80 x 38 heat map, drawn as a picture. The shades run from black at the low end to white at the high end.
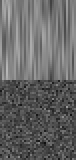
The table splits into 2 rows of 1 panel. Panel 1,1: middling, streaked downward. Panel 2,1: low, fine-grained.
